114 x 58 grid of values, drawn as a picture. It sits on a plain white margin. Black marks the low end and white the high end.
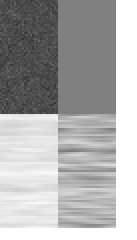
It is made of 2 by 2 panels. Panel 1,1: low, fine-grained, faint in contrast. Panel 1,2: middling, flat. Panel 2,1: very high, streaked across, faint in contrast. Panel 2,2: high, streaked across.
